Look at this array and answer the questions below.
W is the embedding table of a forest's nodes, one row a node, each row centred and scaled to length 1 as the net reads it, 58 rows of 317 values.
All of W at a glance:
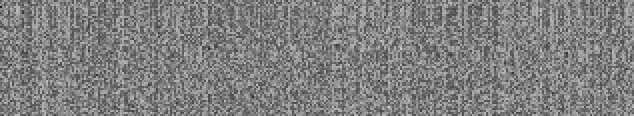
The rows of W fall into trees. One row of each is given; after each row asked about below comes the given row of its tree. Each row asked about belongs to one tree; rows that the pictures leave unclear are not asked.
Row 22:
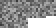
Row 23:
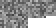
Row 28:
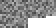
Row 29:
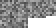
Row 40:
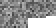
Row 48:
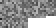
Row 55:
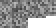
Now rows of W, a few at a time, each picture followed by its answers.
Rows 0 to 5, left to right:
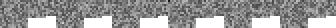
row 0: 48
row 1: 23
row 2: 55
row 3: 48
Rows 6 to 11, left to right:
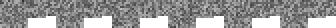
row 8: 22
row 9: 48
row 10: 40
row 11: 48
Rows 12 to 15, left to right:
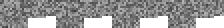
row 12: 48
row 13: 29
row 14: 22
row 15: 22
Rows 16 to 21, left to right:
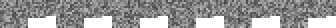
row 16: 40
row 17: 48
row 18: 40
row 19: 22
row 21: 48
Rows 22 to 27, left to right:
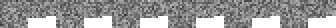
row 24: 23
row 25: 29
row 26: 28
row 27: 28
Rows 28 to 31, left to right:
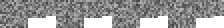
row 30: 28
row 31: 22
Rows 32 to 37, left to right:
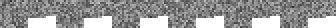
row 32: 55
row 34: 29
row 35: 23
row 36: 55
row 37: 22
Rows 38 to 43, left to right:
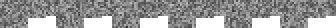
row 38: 22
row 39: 48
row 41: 28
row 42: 28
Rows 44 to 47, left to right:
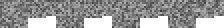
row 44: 22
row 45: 29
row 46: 29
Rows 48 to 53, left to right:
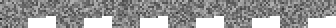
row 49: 48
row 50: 23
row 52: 55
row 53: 22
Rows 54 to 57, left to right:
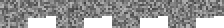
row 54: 48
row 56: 22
